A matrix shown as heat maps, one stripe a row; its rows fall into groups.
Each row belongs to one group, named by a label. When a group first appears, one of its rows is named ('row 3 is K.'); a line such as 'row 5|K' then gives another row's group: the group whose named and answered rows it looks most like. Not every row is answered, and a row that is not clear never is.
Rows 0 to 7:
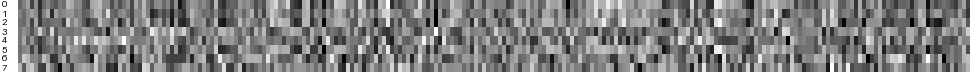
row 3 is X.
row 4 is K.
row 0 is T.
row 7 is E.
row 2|T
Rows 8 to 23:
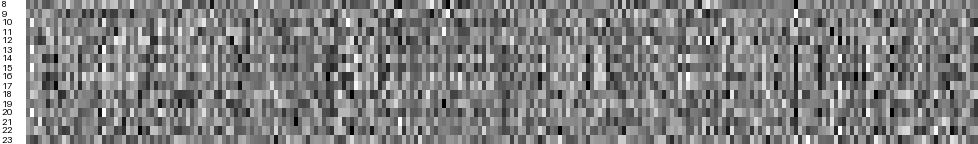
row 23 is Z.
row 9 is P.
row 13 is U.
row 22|E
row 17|K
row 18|E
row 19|T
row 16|K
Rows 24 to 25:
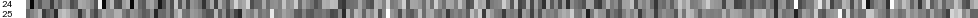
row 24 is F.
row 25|K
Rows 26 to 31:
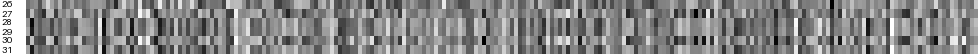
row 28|F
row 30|Z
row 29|F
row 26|X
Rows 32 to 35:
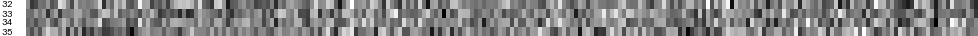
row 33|T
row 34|Z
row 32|Z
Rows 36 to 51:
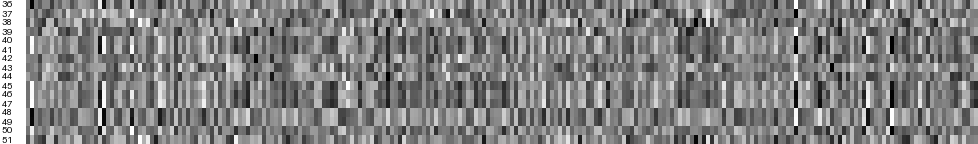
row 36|F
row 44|P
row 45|U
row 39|P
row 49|F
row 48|F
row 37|K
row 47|U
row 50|U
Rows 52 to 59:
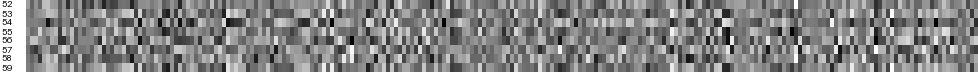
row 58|P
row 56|E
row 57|Z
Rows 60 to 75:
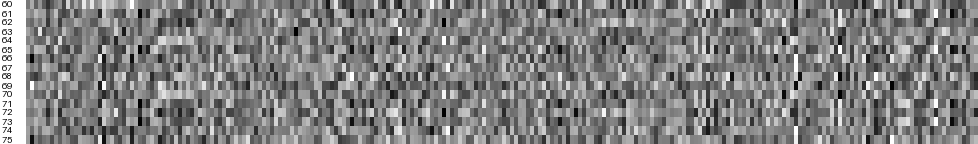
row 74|P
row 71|E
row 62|T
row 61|E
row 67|P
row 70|X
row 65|E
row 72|T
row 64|X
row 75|F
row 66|F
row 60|K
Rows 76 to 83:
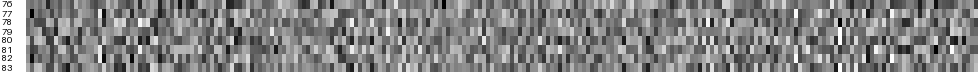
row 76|T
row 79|K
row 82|F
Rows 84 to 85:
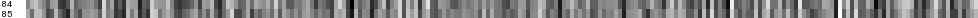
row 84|E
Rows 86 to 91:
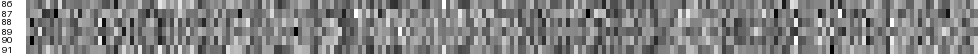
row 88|F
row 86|X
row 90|F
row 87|K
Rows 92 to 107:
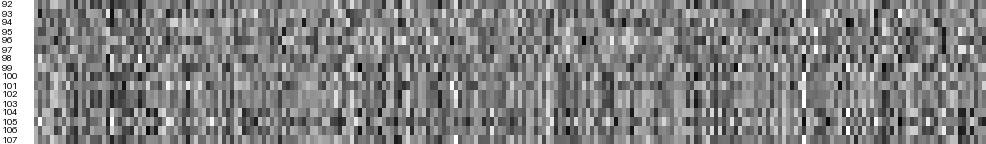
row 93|F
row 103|P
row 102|P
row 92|P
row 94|X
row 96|T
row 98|U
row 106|E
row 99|E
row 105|U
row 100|P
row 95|Z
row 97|Z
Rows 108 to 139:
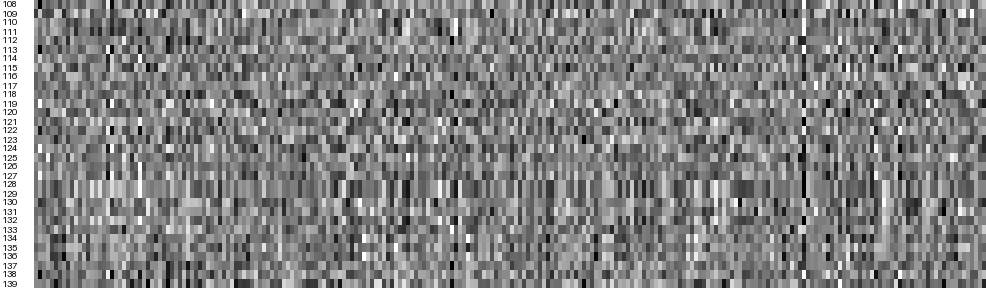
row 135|K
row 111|P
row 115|E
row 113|F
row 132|K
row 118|T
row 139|T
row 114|U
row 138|F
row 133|X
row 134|K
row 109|Z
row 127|U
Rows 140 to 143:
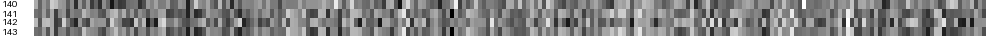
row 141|T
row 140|P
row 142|E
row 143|T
